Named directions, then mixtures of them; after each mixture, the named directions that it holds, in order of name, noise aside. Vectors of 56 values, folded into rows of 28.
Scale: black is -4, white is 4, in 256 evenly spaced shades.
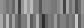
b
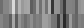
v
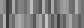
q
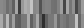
b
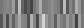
b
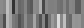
q, v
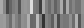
b, q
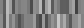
q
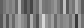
b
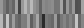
b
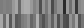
b, v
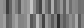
b, q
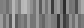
b, v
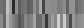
q, v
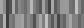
q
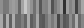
b, v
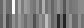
q, v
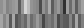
b, v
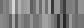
v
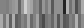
b, v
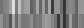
v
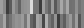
b, q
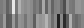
q, v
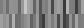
b, v
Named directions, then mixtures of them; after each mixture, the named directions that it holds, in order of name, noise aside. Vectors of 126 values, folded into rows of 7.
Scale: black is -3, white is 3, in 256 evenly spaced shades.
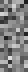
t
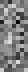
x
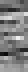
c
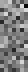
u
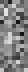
x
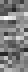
c, t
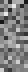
t, x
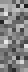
u, x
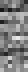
c, t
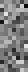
u, x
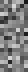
t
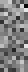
u
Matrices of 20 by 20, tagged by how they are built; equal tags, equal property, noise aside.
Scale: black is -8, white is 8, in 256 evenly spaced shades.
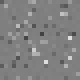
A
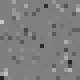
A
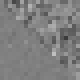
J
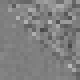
J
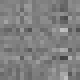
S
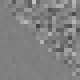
J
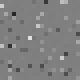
A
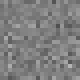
S
